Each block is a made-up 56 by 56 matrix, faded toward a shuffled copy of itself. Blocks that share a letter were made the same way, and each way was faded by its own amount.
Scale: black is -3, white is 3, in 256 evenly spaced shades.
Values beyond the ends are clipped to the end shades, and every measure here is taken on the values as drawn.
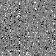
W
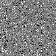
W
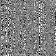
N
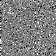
W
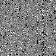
W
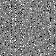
W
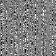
N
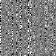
N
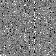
W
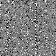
W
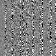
N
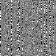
N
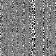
N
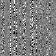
N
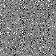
W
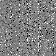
W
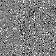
W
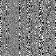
N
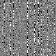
N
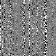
N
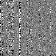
N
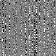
N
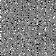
W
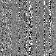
N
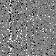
W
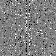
W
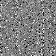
W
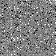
W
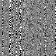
N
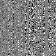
N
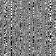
N
